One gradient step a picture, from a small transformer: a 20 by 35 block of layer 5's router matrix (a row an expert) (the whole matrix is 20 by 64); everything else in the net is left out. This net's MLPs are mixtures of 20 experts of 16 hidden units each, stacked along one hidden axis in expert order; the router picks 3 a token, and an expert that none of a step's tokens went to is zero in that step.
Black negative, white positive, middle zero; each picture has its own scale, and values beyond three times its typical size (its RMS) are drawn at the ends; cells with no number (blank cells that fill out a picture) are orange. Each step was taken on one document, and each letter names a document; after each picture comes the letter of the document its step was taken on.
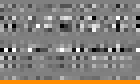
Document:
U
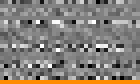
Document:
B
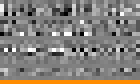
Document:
U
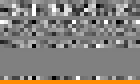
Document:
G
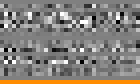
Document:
U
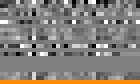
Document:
G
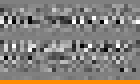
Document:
U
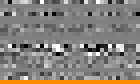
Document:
B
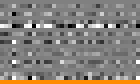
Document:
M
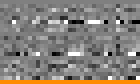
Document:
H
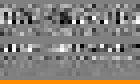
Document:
U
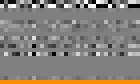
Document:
G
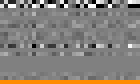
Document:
G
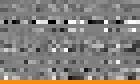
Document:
H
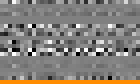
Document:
M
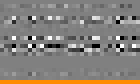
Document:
H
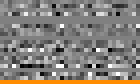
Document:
B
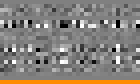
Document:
U
